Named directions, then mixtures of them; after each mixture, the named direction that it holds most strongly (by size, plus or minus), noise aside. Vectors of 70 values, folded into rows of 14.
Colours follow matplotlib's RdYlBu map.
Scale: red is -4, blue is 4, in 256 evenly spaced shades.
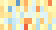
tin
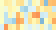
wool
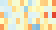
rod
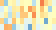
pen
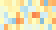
wool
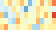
rod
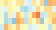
wool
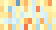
tin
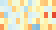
rod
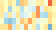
tin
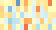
tin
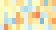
wool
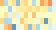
pen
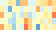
tin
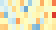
rod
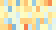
tin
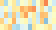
pen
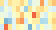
wool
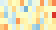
rod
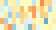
pen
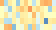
pen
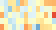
rod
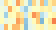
wool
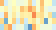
pen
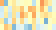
pen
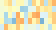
wool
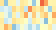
pen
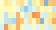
wool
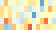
pen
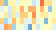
pen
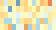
tin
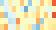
rod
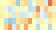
tin
